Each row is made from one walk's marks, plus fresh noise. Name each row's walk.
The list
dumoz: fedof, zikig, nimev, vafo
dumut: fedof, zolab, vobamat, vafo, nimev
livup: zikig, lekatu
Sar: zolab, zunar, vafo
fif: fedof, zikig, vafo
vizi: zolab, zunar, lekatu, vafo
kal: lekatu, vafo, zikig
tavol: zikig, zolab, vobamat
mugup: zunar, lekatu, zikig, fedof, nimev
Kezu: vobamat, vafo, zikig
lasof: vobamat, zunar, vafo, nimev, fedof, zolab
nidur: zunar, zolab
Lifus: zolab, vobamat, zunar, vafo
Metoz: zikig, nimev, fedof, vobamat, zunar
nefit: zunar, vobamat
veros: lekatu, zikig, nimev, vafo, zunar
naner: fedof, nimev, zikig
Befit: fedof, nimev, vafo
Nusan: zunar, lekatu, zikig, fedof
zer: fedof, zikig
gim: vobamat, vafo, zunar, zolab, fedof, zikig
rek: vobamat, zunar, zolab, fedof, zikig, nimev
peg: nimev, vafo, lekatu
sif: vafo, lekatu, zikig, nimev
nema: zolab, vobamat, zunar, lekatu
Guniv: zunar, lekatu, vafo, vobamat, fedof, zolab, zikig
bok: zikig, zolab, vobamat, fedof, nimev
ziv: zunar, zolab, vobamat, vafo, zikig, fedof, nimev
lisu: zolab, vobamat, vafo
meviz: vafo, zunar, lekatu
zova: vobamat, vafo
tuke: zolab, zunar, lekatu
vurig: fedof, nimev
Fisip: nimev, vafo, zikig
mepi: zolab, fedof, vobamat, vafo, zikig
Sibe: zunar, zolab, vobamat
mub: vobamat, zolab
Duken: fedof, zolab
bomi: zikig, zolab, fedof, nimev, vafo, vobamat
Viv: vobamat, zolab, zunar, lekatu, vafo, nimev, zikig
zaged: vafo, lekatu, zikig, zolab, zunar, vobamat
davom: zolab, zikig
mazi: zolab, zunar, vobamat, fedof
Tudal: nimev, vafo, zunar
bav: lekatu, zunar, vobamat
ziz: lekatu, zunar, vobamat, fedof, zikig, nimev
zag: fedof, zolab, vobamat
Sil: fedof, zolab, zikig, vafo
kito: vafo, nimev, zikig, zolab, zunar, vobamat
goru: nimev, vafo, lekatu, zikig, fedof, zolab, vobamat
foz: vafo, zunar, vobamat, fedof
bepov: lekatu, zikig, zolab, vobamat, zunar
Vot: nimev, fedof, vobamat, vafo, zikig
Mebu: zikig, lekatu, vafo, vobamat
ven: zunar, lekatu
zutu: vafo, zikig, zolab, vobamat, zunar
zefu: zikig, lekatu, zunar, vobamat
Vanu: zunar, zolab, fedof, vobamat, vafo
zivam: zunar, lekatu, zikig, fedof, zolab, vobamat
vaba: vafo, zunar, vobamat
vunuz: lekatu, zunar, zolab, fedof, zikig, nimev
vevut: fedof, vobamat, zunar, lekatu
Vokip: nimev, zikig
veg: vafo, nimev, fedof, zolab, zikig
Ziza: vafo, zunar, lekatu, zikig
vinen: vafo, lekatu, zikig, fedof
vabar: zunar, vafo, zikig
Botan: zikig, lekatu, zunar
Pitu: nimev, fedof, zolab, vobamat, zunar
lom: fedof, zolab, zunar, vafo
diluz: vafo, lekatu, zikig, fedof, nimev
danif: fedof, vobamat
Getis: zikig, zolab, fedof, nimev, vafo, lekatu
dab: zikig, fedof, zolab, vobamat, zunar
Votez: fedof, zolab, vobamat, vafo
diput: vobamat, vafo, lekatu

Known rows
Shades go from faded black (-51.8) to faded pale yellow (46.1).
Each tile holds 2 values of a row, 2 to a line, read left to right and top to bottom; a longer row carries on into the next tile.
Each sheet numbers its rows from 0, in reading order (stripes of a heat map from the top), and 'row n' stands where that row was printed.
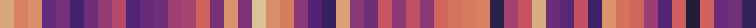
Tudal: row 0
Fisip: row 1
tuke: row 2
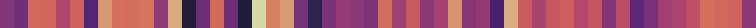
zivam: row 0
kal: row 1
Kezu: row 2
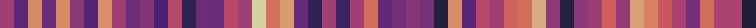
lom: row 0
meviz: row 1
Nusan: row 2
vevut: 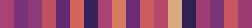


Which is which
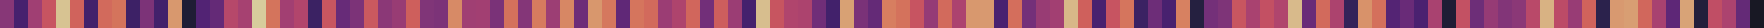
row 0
Vanu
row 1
Mebu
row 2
Sil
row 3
dumoz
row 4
lisu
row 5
Sar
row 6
bepov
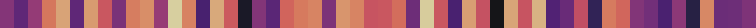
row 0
bok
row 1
rek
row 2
vizi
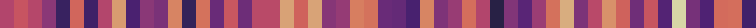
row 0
bav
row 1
kito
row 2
Pitu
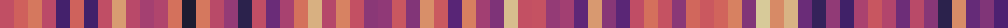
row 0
zefu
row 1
mepi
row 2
fif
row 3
Ziza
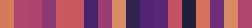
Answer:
vaba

